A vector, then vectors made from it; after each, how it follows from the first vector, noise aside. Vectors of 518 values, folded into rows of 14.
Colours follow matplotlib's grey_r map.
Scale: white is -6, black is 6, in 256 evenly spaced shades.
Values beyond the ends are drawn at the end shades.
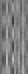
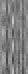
negated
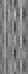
reversed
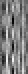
scaled up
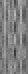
reversed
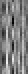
scaled up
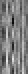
scaled up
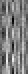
scaled up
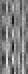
scaled up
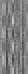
negated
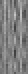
reversed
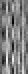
scaled up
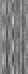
negated
